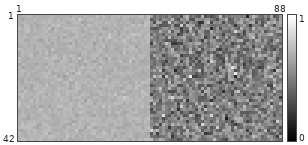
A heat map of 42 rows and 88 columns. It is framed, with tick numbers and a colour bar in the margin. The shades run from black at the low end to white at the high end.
The table splits into one row of 2 panels. Panel 1,1: high, fine-grained, faint in contrast. Panel 1,2: middling, fine-grained, strong in contrast.
